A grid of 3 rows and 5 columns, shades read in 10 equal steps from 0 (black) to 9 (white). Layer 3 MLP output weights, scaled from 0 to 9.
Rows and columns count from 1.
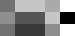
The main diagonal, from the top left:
4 3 2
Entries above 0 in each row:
5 4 5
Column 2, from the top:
7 3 2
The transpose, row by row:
4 5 4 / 7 3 2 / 7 3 2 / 6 7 5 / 9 0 9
